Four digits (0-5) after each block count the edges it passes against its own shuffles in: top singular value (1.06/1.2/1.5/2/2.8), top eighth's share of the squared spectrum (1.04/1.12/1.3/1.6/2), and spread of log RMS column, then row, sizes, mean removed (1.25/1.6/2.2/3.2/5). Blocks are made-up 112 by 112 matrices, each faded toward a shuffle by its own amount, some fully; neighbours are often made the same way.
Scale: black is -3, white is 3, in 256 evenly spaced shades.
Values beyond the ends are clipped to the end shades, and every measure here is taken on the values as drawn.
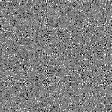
4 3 1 2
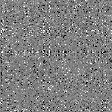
4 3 2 2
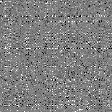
4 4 3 3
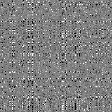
5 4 3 3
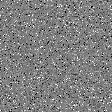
2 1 0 0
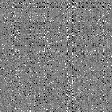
4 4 3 2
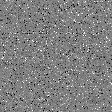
2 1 0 0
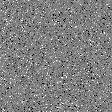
1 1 0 0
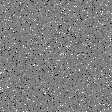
0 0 0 0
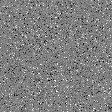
2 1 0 0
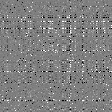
5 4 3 3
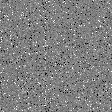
1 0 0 0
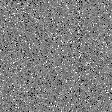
1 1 1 0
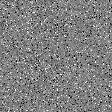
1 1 1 0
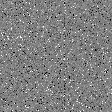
1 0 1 0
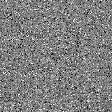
2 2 0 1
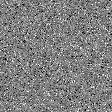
1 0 0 0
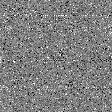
3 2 1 2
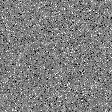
0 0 0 0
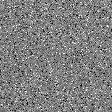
2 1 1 0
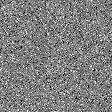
2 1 0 0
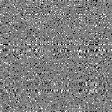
5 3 2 3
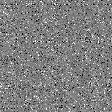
4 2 1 1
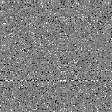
4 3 1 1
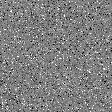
2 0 0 0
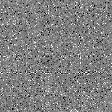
4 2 1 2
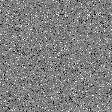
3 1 0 1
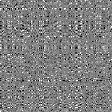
5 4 3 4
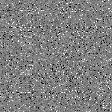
4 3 1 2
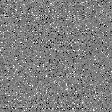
4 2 1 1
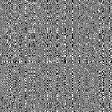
5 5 4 3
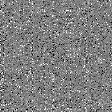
4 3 2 1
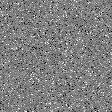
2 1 0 0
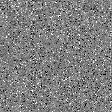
3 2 1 0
